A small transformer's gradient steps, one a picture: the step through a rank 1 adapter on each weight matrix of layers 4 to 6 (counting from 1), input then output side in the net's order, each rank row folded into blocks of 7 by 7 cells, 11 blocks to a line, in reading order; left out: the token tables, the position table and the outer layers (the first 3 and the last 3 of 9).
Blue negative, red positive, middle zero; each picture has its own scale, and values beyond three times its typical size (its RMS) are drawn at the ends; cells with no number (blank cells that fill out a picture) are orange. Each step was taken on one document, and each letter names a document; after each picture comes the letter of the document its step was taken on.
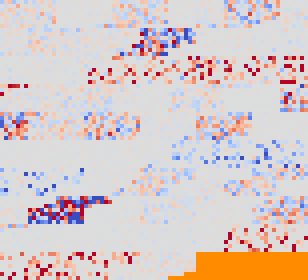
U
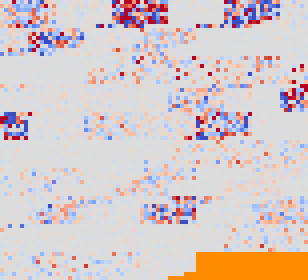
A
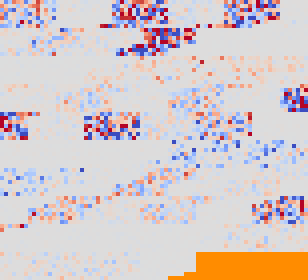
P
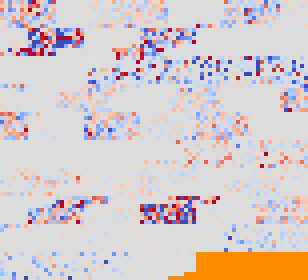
A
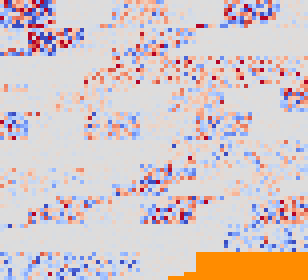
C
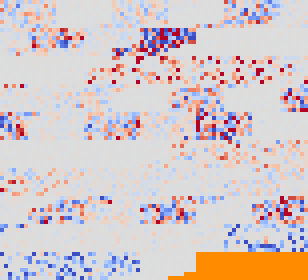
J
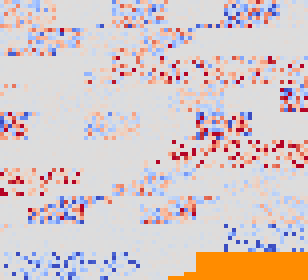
P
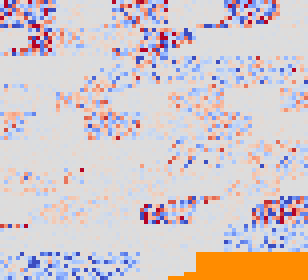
C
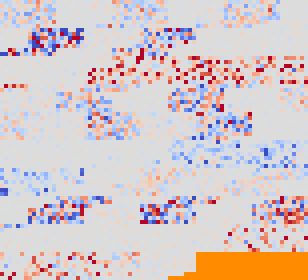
U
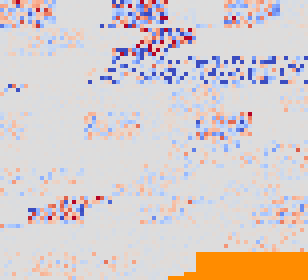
P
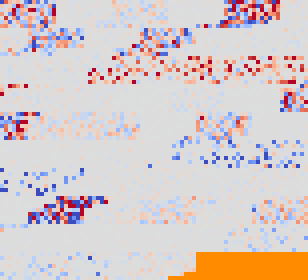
U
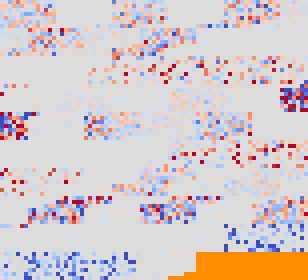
P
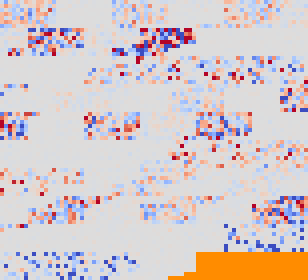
P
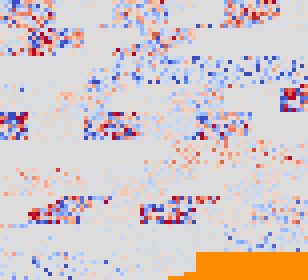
A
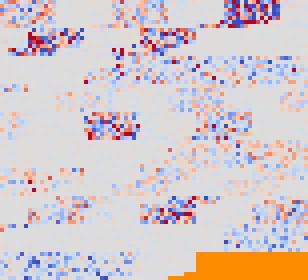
C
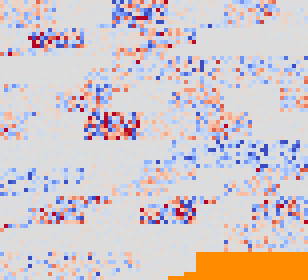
C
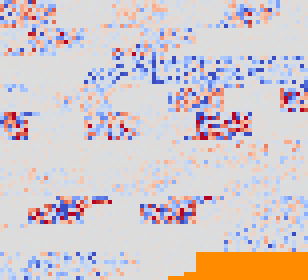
C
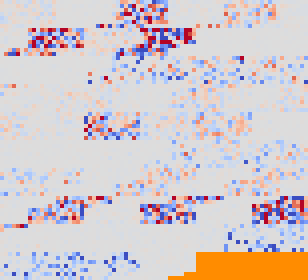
P
